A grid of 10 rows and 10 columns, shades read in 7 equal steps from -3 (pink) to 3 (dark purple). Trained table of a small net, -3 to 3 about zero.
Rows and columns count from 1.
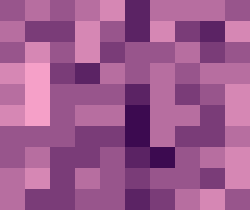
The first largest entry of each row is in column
6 6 5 4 6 6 6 7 3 6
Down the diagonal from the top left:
0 1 0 2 0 3 -1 0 1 0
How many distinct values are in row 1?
4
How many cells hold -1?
25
